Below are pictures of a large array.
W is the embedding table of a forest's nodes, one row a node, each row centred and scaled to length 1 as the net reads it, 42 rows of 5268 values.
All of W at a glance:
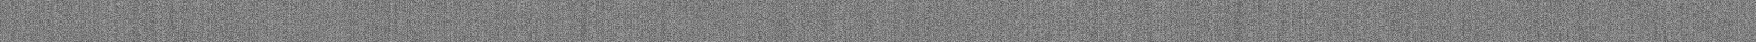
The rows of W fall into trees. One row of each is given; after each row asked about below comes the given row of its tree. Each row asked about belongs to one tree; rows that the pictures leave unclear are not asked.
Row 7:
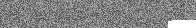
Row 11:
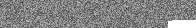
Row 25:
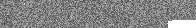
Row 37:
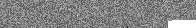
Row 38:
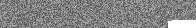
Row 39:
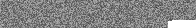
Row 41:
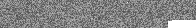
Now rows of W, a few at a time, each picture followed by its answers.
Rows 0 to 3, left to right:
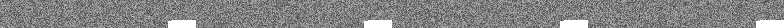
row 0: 7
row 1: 38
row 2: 38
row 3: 37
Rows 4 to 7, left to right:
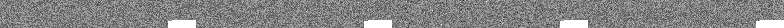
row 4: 37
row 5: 38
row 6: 25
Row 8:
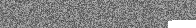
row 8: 25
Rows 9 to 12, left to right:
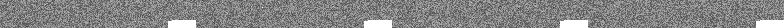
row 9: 38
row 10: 7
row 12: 25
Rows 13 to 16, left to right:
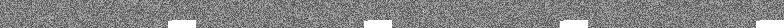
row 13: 41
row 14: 37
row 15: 11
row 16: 37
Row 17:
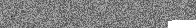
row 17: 11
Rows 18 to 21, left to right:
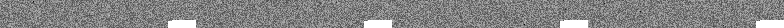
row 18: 39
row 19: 38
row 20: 25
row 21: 25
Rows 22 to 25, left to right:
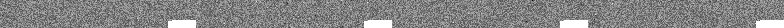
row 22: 25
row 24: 37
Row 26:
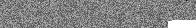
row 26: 11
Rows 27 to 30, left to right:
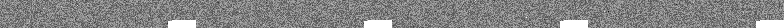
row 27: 41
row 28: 11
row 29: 7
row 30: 25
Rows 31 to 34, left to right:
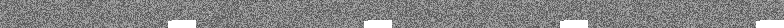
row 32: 41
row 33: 38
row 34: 39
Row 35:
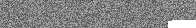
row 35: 39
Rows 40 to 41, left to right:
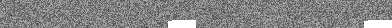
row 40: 38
